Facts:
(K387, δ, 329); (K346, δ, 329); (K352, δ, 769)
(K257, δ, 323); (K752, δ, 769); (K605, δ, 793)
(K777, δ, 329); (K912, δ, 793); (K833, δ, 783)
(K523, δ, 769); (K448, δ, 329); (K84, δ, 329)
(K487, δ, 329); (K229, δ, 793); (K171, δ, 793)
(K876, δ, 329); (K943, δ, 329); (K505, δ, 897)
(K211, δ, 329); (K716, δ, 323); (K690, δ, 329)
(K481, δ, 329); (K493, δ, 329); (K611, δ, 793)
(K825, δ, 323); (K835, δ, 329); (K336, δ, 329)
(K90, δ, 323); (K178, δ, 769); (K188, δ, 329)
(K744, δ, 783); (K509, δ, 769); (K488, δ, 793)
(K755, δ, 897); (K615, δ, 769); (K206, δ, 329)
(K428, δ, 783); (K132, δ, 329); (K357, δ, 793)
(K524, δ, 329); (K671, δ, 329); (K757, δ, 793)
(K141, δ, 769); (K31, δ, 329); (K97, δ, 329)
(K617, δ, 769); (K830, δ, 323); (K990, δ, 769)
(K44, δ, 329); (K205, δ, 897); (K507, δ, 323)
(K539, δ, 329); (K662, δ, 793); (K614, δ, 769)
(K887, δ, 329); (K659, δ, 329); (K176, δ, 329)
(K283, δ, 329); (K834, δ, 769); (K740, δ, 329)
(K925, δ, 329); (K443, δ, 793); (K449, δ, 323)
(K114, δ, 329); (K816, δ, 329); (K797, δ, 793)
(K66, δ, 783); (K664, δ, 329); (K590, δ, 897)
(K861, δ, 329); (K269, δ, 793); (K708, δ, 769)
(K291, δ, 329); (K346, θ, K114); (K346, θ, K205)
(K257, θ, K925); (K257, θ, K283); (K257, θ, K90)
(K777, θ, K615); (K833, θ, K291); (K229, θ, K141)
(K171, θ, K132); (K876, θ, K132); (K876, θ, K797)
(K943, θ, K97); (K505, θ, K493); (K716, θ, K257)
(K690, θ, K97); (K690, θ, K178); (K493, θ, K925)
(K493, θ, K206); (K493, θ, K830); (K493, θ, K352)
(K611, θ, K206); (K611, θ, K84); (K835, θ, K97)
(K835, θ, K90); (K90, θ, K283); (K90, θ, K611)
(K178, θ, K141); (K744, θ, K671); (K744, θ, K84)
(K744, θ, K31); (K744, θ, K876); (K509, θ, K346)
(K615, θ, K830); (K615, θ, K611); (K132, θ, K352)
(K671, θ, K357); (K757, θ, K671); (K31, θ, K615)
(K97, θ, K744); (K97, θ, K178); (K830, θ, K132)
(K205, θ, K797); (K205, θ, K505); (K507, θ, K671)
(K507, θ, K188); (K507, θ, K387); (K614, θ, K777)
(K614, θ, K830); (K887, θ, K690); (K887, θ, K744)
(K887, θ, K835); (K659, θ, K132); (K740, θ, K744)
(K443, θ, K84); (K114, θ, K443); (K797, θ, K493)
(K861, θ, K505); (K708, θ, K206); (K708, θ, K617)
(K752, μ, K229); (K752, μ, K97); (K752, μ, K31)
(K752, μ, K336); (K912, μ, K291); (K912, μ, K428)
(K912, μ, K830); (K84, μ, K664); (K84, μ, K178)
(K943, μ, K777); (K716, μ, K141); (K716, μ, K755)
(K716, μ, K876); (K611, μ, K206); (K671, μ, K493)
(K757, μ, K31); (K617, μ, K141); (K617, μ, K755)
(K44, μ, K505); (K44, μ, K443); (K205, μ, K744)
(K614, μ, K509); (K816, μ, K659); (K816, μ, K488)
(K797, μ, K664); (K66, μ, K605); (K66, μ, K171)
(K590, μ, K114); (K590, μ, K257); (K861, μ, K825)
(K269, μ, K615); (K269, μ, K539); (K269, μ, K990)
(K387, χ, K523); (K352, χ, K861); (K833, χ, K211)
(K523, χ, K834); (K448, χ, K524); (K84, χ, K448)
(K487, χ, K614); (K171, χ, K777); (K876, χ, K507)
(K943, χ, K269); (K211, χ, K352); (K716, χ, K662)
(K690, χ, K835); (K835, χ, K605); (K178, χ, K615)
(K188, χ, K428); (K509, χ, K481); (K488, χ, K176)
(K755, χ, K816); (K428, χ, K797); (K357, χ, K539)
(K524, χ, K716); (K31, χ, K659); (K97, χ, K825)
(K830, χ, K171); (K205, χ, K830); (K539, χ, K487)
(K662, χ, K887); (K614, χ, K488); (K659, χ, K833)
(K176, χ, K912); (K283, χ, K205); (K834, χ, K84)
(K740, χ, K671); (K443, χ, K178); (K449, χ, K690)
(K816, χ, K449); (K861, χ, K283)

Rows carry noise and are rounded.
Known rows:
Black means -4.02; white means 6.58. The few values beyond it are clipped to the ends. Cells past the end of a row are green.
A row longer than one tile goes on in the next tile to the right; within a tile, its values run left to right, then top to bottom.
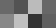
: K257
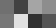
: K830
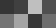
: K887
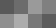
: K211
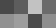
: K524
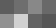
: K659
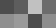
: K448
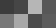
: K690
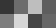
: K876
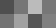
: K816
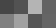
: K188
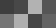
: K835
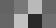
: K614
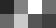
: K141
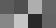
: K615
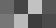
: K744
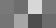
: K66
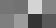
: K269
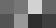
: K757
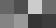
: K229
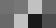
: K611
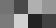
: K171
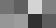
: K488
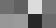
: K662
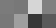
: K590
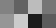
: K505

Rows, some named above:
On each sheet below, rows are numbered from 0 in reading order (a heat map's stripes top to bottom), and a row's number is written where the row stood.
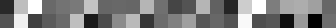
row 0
K716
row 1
K611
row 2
K509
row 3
K188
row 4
K617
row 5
K797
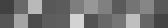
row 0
K943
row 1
K861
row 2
K31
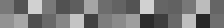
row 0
K428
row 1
K346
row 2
K357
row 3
K614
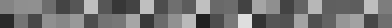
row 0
K664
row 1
K387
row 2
K887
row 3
K443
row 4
K830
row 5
K671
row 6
K990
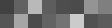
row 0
K671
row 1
K283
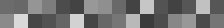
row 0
K352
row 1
K777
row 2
K744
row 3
K387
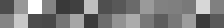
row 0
K755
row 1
K887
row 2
K211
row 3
K590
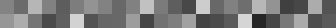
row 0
K833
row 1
K861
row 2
K752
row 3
K507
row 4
K205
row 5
K97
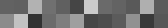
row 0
K708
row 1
K507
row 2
K178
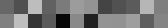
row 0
K90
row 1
K84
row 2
K291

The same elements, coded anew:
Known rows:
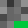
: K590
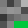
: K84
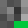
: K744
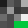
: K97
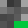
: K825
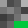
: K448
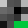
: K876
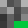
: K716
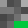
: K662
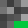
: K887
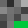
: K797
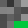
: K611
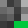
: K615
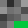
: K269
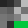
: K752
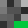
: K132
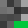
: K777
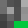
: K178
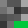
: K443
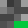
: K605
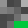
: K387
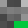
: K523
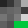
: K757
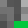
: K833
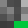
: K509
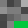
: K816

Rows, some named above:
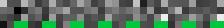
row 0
K876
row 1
K615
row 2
K943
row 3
K257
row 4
K352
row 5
K97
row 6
K690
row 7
K229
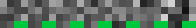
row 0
K291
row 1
K90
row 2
K662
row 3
K671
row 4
K614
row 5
K757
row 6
K141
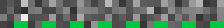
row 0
K31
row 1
K346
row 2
K744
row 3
K861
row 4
K507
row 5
K690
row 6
K66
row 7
K617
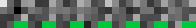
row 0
K755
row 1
K990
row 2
K708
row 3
K659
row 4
K505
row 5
K777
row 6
K205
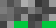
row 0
K205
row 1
K291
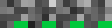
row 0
K346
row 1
K830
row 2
K114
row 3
K428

